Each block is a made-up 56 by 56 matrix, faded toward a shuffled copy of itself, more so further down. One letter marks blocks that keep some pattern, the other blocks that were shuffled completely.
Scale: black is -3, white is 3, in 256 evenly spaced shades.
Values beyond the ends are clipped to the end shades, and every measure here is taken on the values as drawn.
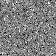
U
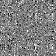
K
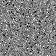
U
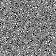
U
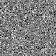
K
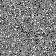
U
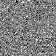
K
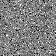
U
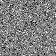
U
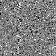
K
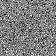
U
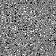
K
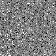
K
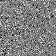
K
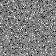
K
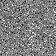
U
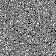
U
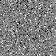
K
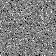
U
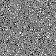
K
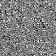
K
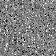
K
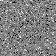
K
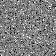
U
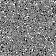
U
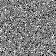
U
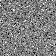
U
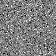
U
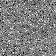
U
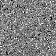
U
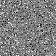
K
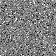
U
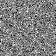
K
